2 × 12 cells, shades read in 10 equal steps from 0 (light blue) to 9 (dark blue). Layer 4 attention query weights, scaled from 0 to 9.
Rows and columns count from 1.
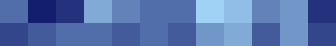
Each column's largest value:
7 9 8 5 6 5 6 3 2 6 3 8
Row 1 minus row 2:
-2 3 3 -3 -2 0 -1 -3 -1 -2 0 1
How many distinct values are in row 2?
5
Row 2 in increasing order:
2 3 3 5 5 5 6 6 6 6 7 7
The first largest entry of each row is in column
2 1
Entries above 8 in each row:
1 0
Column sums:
12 15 13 7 10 10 11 3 3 10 6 15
